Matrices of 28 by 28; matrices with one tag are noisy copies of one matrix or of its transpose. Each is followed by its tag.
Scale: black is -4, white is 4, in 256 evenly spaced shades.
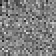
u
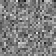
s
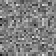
s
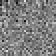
u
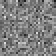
s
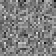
s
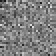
u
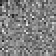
u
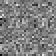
s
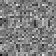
s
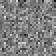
s
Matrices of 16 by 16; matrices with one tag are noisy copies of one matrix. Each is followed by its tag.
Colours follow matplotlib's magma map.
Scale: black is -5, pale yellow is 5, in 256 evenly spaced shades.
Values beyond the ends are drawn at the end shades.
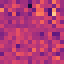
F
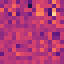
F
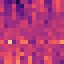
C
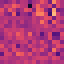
F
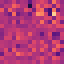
F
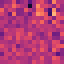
F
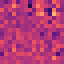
F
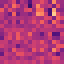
F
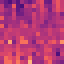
C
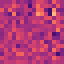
F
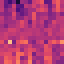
C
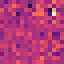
F
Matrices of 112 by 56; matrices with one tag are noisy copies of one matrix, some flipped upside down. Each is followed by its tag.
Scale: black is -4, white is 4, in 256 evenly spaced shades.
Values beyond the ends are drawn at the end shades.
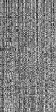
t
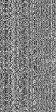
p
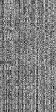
t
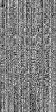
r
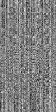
r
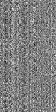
p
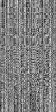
r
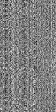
p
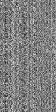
p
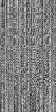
r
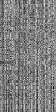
t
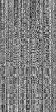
r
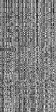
t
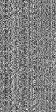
p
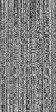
r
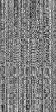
r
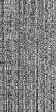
t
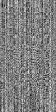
r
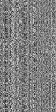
p
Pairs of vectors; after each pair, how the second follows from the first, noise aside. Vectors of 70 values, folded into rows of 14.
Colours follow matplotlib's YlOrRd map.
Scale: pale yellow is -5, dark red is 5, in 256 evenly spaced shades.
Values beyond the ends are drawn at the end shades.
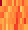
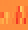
partly zeroed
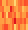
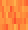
shrunk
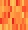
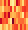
scaled up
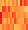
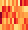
scaled up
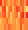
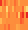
partly zeroed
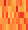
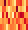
scaled up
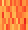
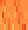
partly zeroed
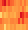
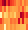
scaled up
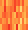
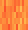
shrunk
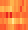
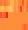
partly zeroed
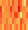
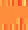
partly zeroed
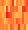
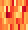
scaled up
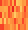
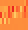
partly zeroed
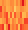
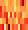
scaled up
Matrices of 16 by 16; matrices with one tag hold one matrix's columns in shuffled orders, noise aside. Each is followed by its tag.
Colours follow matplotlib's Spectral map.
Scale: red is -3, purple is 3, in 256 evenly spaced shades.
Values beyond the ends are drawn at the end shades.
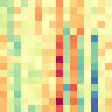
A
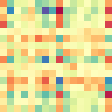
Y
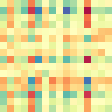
Y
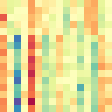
A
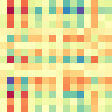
Y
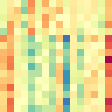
A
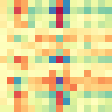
Y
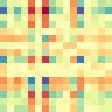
Y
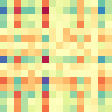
Y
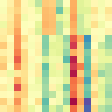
A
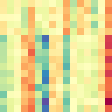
A
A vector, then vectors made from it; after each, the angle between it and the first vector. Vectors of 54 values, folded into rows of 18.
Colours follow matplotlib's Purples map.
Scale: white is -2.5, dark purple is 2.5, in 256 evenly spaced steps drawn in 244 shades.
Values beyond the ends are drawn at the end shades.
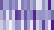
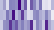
partly opposed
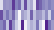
partly opposed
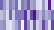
nearly parallel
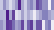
nearly opposite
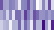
nearly parallel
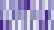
orthogonal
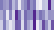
nearly parallel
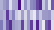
nearly opposite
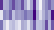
partly aligned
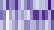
partly aligned
